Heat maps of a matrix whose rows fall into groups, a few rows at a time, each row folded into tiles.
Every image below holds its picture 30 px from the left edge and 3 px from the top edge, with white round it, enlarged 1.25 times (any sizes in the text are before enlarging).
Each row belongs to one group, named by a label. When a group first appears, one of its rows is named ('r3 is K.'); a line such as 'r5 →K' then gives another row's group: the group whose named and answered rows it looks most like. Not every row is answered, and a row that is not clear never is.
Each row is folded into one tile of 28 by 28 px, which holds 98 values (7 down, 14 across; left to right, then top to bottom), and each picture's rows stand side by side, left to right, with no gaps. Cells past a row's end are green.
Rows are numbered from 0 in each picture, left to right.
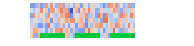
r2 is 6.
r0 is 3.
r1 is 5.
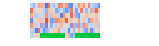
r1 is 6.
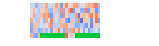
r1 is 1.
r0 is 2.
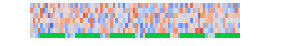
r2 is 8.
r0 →5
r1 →2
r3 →5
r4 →3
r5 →6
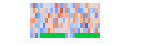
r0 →2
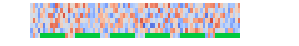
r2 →6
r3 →1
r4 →3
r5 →8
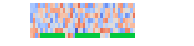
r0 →3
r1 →6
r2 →3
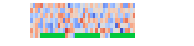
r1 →3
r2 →3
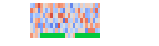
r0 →1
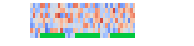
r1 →6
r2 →2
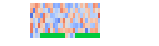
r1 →3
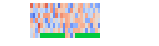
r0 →8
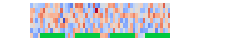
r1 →6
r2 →6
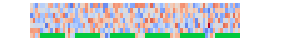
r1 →3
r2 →6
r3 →8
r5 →6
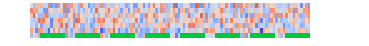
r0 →5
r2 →6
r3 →2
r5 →3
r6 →8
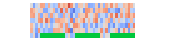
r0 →5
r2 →1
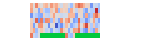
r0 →8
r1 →6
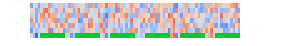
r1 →2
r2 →8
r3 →5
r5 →1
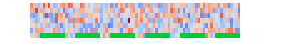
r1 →8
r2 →3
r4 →5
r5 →1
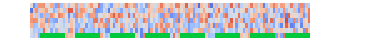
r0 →6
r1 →1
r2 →2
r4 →8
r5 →2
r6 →1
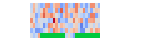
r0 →2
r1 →5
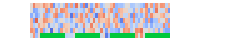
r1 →5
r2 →5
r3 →1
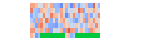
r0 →8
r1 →3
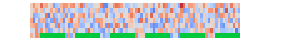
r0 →1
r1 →8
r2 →6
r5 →1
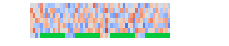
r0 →5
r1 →5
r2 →1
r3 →3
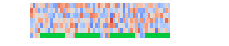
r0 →5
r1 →1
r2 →8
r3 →8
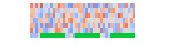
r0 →5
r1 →6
